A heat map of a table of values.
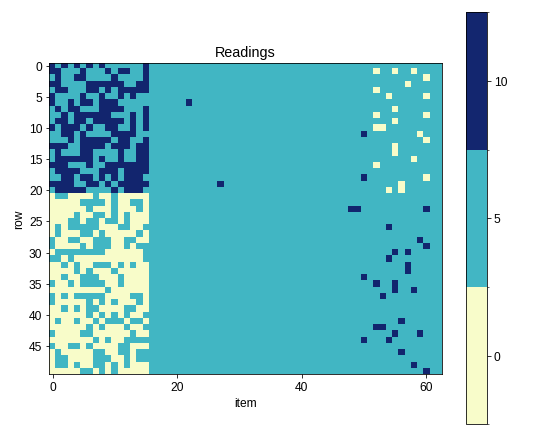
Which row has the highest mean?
19
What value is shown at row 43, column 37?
5
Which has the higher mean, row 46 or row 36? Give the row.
46
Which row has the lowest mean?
36
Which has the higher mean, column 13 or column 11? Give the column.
11
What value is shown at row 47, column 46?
5
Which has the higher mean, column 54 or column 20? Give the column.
54
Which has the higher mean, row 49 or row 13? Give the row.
13
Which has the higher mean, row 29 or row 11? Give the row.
11
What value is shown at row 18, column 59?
5
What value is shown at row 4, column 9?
10
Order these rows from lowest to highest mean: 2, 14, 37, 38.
38, 37, 2, 14
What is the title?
Readings
